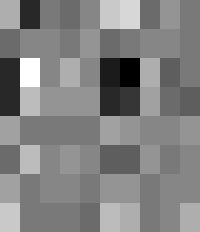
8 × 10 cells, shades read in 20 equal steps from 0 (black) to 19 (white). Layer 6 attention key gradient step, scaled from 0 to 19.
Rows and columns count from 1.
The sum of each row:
102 94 86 84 102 97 101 109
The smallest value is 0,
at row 3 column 7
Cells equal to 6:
0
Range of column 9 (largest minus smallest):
4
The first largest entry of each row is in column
7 5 2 2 1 2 1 1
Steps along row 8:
down same same down up down down up up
